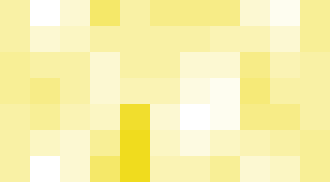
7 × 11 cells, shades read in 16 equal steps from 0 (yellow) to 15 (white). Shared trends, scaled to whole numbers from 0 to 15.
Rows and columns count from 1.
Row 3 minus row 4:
0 2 0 0 -1 -1 -1 -2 1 1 0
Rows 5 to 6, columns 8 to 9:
14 7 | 11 10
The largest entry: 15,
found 3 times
